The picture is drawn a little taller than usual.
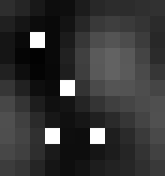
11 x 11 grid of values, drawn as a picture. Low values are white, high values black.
Values change most from cell to cell in the centre. On average the colour sits 80% of the way up the scale. Four lone cells stand out, each far lower than its neighbours.
